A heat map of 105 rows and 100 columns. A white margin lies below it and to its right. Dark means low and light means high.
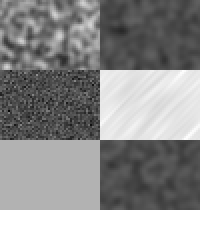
It is made of 3 by 2 panels. Panel 1,1: middling, blotchy, strong in contrast. Panel 1,2: low, blotchy, faint in contrast. Panel 2,1: low, fine-grained. Panel 2,2: very high, slanting up to the right, faint in contrast. Panel 3,1: high, flat. Panel 3,2: low, blotchy, faint in contrast.
